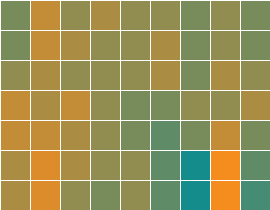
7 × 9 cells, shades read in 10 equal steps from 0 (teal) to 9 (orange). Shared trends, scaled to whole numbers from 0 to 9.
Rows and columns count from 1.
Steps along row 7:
up down down up down down up down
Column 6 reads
5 6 6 4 3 3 3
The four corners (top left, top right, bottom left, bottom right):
4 4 6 2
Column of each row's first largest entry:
2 2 2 1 1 8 8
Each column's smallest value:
4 6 5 4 4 3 0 5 2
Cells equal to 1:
0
